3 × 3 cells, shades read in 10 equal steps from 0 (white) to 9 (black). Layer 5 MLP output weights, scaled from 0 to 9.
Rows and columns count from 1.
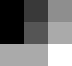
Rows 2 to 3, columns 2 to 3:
6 3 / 3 0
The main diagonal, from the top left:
9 6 0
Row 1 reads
9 7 4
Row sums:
20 18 6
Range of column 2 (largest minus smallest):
4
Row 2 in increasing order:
3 6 9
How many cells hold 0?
1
